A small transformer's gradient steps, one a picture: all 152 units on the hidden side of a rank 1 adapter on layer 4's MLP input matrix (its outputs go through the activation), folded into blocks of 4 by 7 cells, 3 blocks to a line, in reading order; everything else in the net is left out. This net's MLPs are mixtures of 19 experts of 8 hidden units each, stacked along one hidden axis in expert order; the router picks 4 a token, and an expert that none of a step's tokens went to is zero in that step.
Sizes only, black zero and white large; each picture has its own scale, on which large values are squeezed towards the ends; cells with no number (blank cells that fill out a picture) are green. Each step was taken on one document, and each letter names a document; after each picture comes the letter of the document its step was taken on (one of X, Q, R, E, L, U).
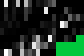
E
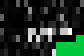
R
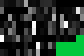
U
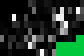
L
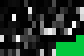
R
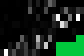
E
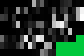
L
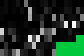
R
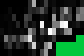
L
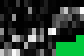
R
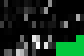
E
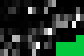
R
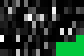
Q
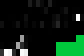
E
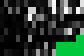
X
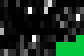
E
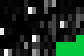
E
